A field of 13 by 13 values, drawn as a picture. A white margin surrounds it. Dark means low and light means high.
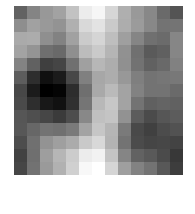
Ninth with the lowest average: middle left. Histogram: bell-shaped. Average level on the scale: 50%. Stripes: none.
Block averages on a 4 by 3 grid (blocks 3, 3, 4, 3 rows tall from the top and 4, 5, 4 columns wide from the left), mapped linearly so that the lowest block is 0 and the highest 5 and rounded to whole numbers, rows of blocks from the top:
352 / 132 / 031 / 251
